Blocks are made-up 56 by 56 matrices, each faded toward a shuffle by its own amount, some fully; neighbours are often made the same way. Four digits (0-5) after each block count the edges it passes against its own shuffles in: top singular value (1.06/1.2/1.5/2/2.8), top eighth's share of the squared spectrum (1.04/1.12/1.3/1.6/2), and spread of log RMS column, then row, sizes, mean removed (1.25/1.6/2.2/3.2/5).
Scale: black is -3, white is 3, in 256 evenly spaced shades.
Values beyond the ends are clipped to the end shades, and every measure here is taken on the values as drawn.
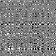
4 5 2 3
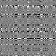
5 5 2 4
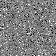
0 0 0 1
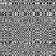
5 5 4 4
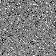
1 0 0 0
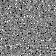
1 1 0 0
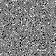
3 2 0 0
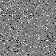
3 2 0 1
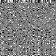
4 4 2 2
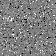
2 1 0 0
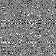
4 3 1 2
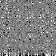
4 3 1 2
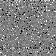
2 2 0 1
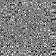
4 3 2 2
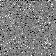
2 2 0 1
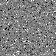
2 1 0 0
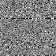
2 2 0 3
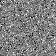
0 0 0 0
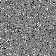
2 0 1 0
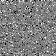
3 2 0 1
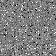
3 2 0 1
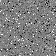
0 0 0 0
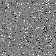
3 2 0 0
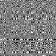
4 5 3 3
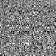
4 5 2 3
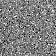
0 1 0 0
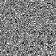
3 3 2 2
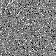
0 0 0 1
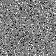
0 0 0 0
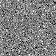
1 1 0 0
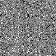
3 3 1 1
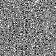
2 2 1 0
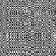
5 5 3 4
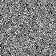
0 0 0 0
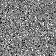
2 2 0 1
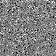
2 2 0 0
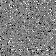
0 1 0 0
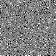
1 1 1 2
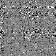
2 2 2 3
